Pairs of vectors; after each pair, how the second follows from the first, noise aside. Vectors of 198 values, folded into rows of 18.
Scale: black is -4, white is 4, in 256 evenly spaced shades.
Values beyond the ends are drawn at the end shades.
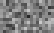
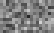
copied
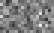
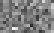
shuffled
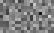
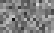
shuffled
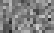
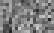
copied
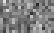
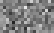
shuffled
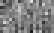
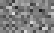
shuffled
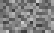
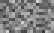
copied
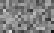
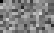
shuffled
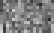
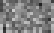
copied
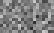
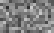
shuffled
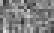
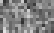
copied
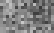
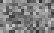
shuffled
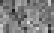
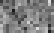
copied
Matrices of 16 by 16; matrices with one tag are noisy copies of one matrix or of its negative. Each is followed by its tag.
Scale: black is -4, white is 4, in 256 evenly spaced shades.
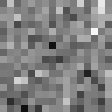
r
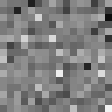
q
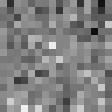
r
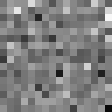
q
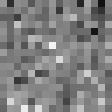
r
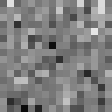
r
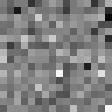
q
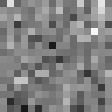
r
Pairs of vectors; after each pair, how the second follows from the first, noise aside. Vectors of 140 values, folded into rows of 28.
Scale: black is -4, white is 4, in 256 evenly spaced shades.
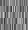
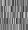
reversed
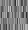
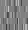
partly zeroed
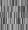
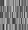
shuffled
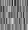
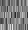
shuffled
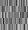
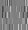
partly zeroed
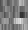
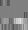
partly zeroed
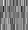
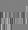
partly zeroed
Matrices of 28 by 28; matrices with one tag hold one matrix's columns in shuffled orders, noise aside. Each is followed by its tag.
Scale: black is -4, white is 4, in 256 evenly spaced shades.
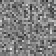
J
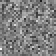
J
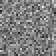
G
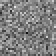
G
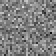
G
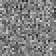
J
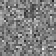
J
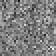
J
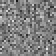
J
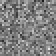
J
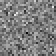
G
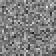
G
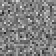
G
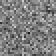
G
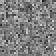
J
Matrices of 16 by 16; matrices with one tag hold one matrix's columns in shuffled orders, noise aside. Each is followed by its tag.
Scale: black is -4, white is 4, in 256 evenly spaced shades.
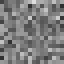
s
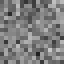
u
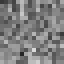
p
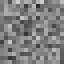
s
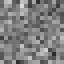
u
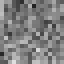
p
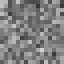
u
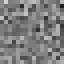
s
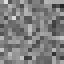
s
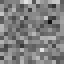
s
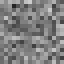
s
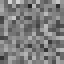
s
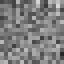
u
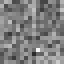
p
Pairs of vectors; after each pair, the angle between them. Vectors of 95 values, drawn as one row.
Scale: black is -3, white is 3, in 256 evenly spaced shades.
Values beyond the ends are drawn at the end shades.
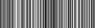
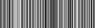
nearly parallel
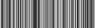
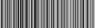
partly aligned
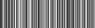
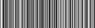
partly opposed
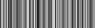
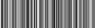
nearly opposite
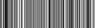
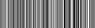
partly opposed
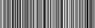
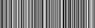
nearly opposite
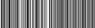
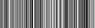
orthogonal
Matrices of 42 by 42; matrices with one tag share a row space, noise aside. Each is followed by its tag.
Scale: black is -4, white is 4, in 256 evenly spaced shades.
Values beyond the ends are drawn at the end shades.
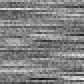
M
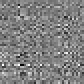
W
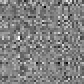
W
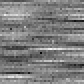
M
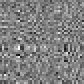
W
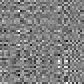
W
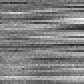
M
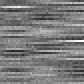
M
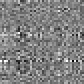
W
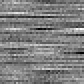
M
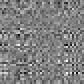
W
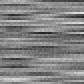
M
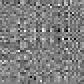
W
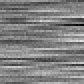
M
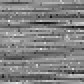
M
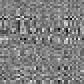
W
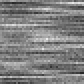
M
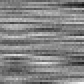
M
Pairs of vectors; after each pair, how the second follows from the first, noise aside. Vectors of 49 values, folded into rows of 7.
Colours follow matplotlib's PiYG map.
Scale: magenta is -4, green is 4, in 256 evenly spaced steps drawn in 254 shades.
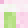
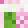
scaled up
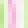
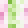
negated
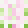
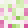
negated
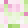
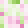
reversed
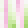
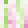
negated
